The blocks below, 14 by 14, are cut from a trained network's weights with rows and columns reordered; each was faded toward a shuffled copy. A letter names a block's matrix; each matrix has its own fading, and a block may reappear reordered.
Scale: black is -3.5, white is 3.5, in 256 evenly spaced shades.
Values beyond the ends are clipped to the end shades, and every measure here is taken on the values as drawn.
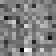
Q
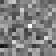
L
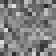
L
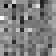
Q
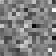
L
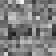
L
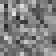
L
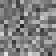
L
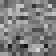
L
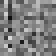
L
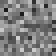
L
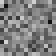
L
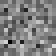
L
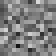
L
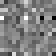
Q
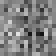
Q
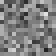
L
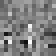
Q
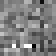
Q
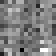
Q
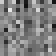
Q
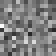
L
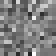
L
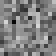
L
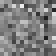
L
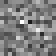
L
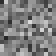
L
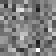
L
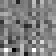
Q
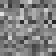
L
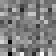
Q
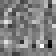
Q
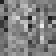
Q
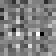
Q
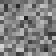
L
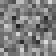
L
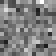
L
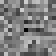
L
